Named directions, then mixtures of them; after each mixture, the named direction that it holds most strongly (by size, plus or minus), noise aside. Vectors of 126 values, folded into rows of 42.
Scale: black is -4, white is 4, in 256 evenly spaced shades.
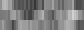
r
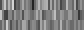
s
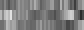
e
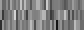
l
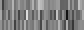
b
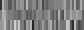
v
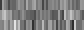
v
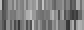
v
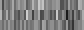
b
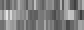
e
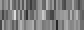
l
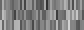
l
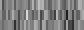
b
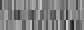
v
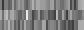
b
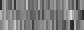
v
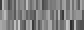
v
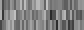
l
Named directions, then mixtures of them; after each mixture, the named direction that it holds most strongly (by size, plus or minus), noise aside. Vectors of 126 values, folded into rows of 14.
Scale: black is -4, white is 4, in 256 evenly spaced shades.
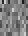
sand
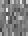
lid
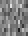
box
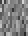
sand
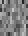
sand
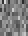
sand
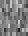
box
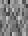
sand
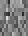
lid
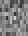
box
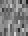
box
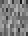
lid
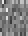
lid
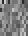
sand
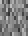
sand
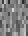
sand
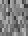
sand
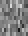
box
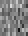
box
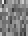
sand
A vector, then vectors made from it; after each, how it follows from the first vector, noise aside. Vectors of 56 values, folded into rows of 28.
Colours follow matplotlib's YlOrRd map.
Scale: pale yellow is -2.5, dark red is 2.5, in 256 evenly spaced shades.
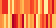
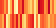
wrapped around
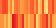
shrunk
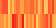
shrunk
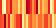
wrapped around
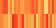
shrunk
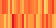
shrunk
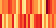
wrapped around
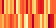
wrapped around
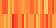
shrunk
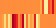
partly zeroed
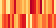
wrapped around
